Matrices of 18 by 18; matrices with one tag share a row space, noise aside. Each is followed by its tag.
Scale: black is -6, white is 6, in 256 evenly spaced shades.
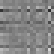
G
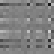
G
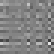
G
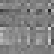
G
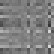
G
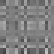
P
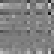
G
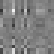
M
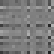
G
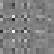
M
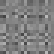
P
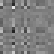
M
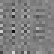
M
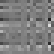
G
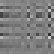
G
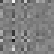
M
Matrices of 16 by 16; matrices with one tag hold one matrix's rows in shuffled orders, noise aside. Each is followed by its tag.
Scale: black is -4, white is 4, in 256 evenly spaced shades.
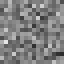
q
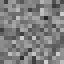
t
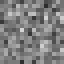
t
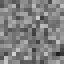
q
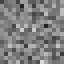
t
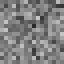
q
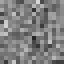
q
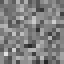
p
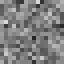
q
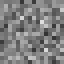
t
